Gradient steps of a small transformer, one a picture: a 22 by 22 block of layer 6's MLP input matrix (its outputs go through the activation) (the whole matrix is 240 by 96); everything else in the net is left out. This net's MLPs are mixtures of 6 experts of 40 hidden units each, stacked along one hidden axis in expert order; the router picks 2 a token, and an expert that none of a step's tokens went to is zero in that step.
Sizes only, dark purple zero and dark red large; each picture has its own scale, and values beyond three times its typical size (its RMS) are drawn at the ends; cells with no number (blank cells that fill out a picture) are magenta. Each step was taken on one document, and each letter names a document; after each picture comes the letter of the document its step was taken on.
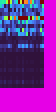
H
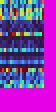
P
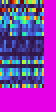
P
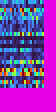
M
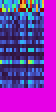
M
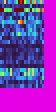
M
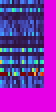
M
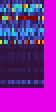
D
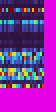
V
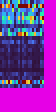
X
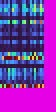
V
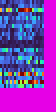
M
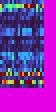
X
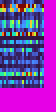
X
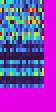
P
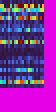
D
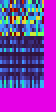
P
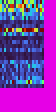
X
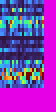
P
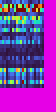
D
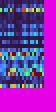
V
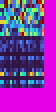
H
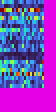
P
